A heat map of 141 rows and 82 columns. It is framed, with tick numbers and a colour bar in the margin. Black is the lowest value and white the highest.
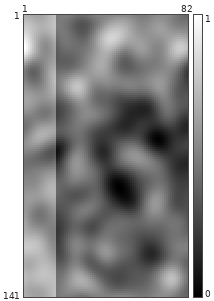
No lone cell stands out from its neighbours. No regular stripes run through it. The values follow a bell shape. The left part is higher, up to a seam about 20% of the way across.
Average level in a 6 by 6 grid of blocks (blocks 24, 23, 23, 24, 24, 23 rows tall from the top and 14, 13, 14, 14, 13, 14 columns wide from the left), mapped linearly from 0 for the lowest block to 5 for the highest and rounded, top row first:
5 3 3 4 4 4
3 3 4 2 2 2
3 2 2 1 0 0
3 2 2 0 2 1
4 2 2 2 2 2
5 3 3 2 2 3
